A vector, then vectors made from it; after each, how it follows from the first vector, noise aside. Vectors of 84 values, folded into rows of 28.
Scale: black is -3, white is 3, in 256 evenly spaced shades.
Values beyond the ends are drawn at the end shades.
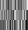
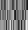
negated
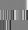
partly zeroed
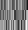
negated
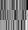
negated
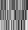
negated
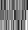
negated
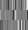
partly zeroed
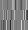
partly zeroed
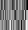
negated
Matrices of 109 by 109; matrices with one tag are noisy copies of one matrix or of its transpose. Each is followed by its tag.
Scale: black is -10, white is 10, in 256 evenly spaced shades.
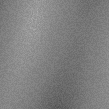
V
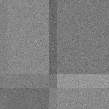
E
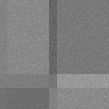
E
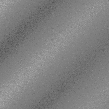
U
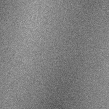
V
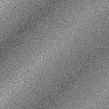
U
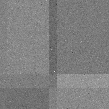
E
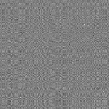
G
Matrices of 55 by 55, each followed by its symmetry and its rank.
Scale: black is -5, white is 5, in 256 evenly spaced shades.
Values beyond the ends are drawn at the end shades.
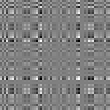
symmetric, rank one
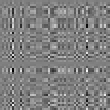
neither, rank two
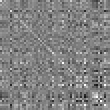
symmetric, rank five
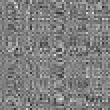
neither, rank five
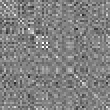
symmetric, rank five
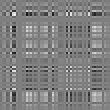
symmetric, rank one
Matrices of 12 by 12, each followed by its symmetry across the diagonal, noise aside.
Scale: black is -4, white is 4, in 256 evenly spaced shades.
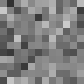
antisymmetric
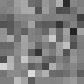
antisymmetric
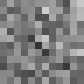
neither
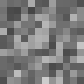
symmetric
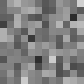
neither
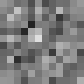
symmetric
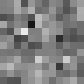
antisymmetric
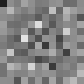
symmetric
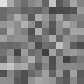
neither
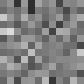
antisymmetric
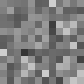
symmetric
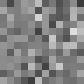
neither
